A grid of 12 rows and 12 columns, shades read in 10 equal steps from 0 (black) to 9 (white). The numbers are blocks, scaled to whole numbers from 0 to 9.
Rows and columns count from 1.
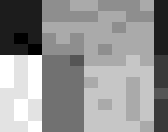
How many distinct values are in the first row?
3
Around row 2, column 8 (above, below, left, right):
5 6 5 6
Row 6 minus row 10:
1 -1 1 0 0 -1 -1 0 -1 1 -1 0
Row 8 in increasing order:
2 4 4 4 6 6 7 7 7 8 9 9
